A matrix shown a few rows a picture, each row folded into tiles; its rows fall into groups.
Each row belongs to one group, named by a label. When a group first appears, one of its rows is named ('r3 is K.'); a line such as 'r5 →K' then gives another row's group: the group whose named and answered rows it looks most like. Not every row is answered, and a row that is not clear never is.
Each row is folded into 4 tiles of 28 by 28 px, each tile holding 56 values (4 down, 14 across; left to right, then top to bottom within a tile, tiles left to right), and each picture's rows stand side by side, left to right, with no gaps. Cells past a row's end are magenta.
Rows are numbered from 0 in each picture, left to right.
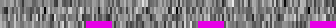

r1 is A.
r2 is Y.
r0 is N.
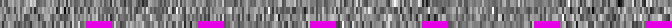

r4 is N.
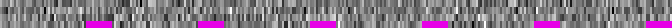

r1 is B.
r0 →N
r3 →B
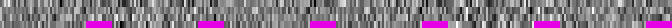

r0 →Y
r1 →B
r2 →Y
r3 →Y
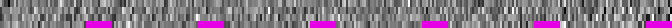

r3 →Y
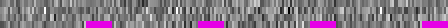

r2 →A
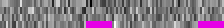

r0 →Y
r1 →B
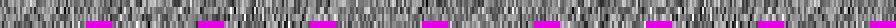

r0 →A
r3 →Y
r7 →A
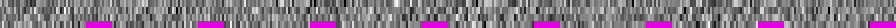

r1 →A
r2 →Y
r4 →B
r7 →N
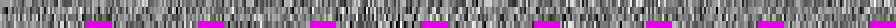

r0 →N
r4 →B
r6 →N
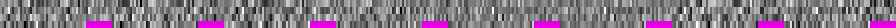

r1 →B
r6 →B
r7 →Y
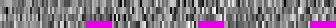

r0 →N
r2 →Y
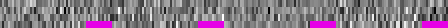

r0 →A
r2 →N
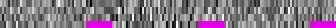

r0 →Y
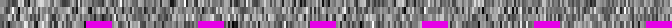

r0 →B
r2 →B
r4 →A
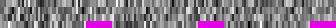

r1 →Y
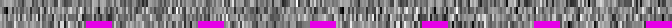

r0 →N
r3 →N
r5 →B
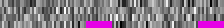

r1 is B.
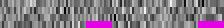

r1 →Y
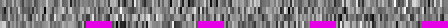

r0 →N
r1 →B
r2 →A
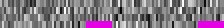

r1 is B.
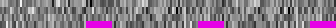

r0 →Y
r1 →A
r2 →A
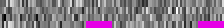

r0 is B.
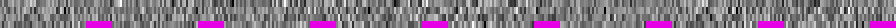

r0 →A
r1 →Y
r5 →N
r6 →A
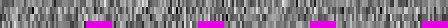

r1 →A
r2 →Y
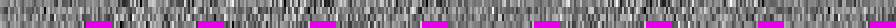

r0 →N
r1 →B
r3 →Y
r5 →Y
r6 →Y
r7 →N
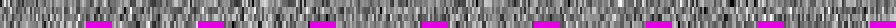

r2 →B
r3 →N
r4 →B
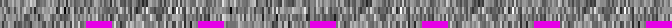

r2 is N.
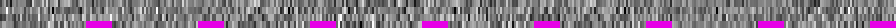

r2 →A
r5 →A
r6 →N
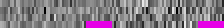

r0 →N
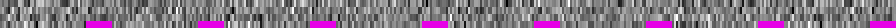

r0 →B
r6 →B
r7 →B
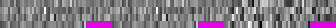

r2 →B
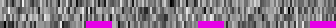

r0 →B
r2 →A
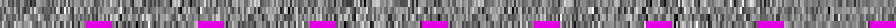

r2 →A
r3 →B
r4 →A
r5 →Y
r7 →N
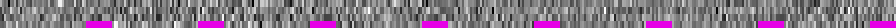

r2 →B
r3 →Y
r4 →N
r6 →N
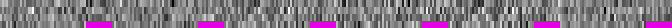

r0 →Y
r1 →Y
